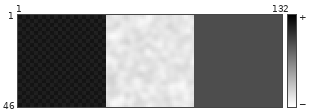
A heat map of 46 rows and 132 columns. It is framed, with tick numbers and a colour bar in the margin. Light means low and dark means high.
The table splits into one row of 3 panels. Panel 1,1: very high, checkered, faint in contrast. Panel 1,2: very low, blotchy, faint in contrast. Panel 1,3: high, flat.
